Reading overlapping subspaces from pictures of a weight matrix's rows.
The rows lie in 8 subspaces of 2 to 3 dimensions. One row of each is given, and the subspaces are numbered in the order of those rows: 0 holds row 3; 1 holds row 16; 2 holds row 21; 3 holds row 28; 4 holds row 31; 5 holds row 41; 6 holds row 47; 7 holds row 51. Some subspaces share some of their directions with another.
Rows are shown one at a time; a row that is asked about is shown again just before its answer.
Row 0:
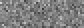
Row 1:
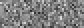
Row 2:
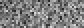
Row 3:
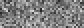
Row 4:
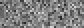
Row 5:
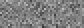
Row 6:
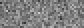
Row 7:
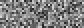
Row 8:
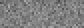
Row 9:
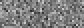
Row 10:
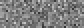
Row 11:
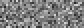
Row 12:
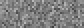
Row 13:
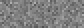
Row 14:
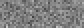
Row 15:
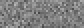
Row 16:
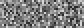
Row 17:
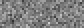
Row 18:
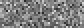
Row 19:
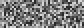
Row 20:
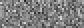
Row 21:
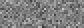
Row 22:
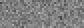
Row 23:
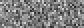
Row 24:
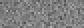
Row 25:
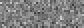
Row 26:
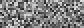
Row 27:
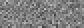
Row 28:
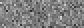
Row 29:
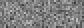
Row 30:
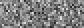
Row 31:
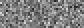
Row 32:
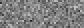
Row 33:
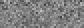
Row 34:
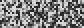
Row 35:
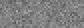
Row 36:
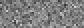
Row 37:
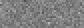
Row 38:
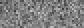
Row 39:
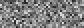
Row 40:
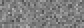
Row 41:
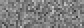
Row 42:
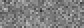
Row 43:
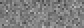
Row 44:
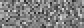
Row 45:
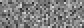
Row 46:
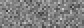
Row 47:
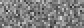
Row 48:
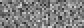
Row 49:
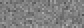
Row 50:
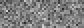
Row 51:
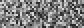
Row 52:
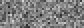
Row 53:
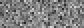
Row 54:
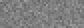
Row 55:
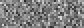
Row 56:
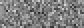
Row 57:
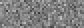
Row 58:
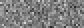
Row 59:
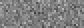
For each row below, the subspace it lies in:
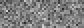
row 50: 2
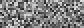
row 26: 4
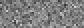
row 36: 3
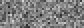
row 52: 7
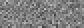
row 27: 2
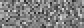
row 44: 3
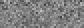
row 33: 0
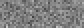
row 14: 1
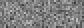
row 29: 1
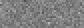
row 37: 7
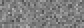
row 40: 7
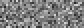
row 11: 6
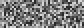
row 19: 1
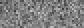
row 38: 5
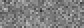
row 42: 0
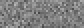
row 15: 4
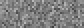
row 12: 5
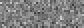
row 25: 1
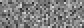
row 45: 5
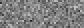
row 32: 4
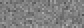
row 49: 1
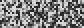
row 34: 7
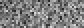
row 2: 7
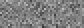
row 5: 2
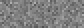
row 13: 1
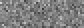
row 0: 1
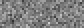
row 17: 7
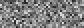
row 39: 3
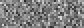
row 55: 1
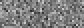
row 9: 0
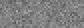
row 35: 3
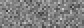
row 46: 2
